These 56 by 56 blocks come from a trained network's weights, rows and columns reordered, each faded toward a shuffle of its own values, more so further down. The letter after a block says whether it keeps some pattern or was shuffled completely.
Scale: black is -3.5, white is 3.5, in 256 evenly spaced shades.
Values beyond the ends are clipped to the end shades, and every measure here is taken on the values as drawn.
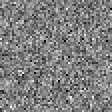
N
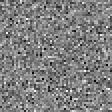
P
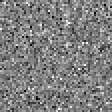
P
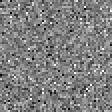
P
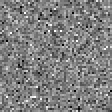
P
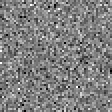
N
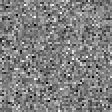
P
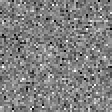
P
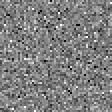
P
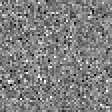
N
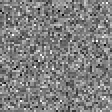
P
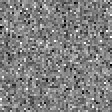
P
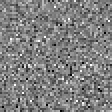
N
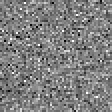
P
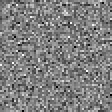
N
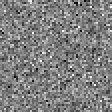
P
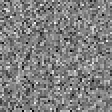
N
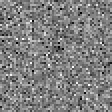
N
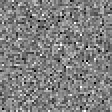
P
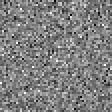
P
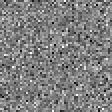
N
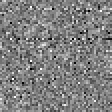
N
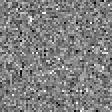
N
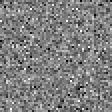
P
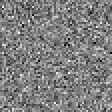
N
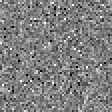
P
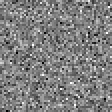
P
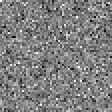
P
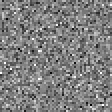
P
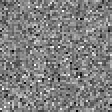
N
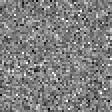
P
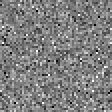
P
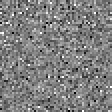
N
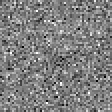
N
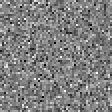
P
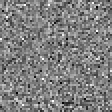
P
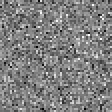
N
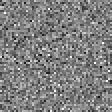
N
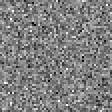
P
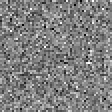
P
